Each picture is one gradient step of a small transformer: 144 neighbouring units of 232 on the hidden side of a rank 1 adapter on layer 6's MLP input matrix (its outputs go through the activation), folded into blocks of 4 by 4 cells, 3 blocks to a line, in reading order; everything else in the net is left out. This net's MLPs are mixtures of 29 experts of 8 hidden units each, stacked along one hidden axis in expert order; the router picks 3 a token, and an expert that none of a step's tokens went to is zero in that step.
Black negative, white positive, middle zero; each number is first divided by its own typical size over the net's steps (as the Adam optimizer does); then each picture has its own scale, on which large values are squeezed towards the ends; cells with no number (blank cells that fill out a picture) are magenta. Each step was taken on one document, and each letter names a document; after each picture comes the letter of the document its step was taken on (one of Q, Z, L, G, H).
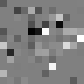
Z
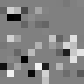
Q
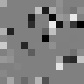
Z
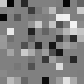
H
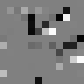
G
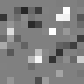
G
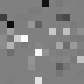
G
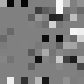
Z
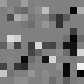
Q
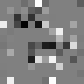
H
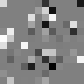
Z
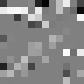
Q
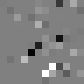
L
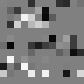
Q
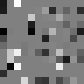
Z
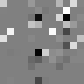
G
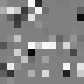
Q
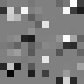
Q
